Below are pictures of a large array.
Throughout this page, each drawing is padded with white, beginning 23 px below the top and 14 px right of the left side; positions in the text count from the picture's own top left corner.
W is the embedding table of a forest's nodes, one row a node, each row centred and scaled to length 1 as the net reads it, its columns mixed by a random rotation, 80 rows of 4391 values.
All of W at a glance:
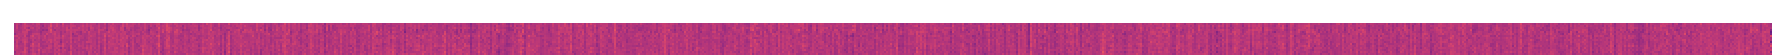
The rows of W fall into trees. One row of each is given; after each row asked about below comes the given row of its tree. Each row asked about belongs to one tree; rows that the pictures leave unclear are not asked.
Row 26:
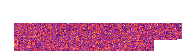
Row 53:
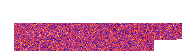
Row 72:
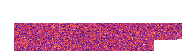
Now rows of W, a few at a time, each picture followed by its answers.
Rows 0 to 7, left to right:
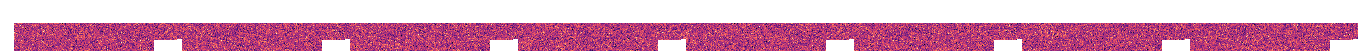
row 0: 53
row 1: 26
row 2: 26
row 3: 72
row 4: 53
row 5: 26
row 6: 53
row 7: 26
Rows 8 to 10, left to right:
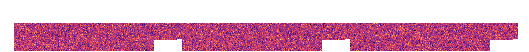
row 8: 26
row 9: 53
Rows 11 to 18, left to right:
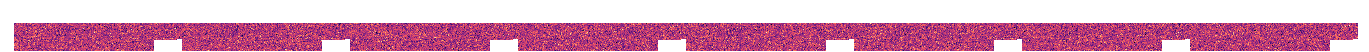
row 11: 26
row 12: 26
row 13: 53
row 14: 53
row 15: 26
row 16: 26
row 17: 26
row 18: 53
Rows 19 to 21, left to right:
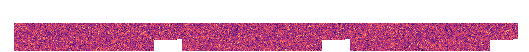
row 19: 26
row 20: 26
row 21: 72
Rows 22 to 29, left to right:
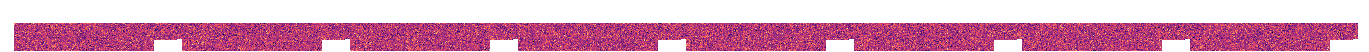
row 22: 72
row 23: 26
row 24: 26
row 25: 53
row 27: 72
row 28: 72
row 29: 72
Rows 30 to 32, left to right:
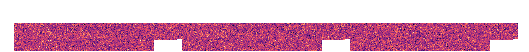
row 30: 53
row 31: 53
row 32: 72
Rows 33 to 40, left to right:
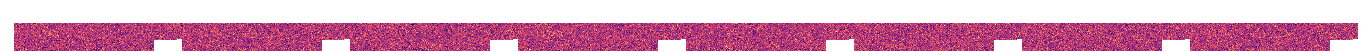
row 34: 53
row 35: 72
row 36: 53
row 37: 72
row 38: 26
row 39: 53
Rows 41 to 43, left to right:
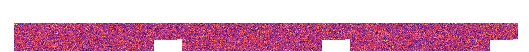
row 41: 72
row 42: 26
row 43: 53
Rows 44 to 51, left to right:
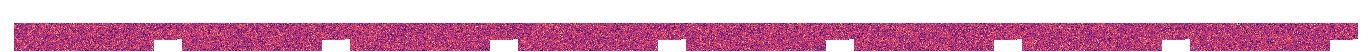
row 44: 72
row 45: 53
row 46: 26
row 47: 72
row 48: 26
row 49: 72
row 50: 72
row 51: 53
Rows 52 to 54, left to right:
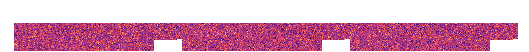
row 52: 26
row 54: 53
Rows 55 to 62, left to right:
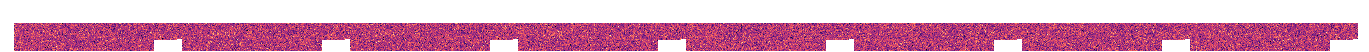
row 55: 53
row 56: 53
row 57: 53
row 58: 53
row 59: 26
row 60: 72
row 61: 72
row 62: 53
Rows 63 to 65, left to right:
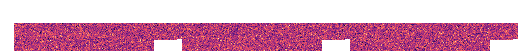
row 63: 53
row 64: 26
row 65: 72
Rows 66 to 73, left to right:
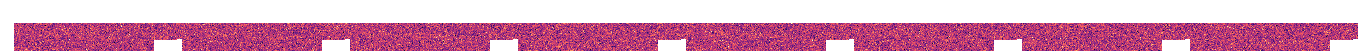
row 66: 53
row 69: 72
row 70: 53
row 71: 53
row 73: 72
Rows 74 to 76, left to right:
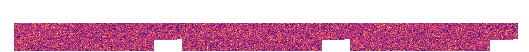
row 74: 72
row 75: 53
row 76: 72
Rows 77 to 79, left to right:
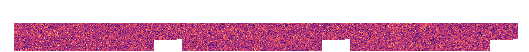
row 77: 53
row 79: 72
